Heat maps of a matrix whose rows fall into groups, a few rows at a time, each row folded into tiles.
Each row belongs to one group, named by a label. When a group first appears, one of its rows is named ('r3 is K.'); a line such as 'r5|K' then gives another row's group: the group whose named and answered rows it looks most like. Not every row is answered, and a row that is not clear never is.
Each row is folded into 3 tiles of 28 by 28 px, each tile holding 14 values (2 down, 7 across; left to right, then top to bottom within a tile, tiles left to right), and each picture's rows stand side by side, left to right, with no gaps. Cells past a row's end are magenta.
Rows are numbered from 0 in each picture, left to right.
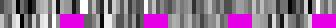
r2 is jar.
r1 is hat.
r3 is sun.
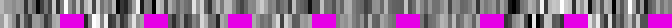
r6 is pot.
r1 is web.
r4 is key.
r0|sun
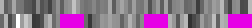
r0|jar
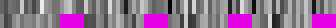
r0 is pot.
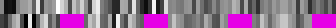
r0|pot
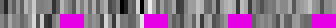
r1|sun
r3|pot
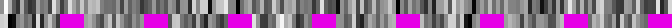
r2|pot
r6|sun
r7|key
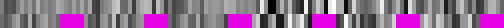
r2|pot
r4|web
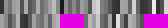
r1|key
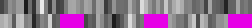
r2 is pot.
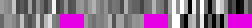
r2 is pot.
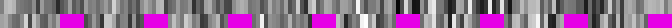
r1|hat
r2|jar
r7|pot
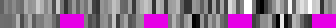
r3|pot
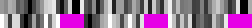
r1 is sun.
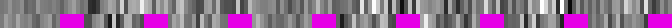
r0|jar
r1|pot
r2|key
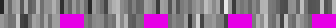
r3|key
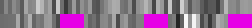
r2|jar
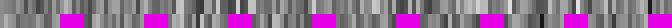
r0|sun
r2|key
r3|hat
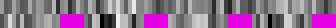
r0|web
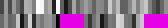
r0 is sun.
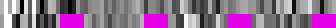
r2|jar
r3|pot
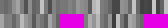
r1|key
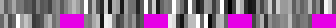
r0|jar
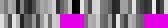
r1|key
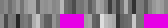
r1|jar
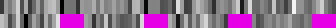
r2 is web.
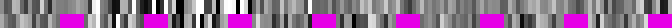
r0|jar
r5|hat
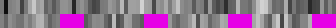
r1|pot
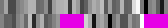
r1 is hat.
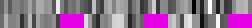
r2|jar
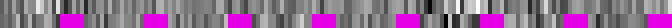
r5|pot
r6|jar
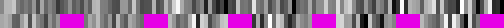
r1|key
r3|jar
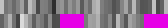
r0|hat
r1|key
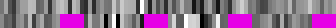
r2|jar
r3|pot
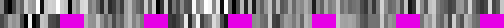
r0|pot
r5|key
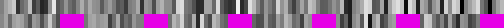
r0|web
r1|web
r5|pot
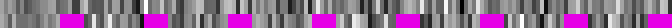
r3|sun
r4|jar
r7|hat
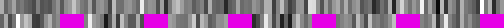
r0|jar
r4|sun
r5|hat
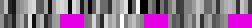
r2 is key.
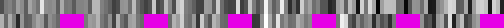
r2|key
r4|pot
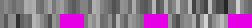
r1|key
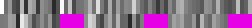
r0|hat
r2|key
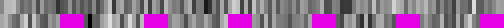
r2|sun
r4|pot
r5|web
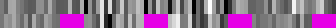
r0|key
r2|jar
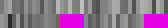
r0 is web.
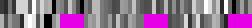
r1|key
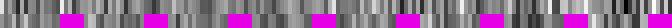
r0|hat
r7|sun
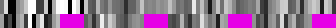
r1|jar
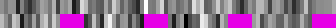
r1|hat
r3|web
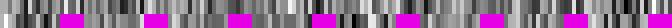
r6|key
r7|sun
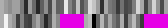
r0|sun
